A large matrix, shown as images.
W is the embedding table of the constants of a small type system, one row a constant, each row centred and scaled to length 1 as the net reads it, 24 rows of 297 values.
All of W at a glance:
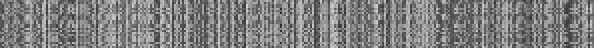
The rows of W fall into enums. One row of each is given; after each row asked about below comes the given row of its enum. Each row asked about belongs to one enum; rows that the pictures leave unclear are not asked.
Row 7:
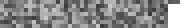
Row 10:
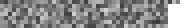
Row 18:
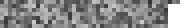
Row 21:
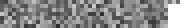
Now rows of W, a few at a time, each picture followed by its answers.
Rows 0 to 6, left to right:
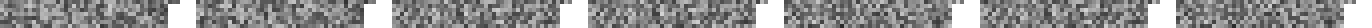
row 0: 7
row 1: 18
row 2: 10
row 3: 10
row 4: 21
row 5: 10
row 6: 21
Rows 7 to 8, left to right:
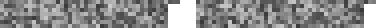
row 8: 18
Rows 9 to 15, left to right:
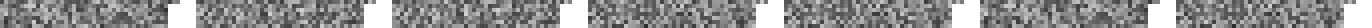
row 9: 18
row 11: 10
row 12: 21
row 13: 21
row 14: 18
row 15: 21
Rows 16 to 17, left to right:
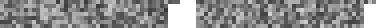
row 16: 7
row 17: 10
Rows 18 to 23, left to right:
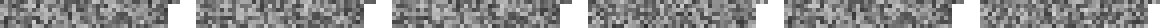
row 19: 7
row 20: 7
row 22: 18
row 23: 10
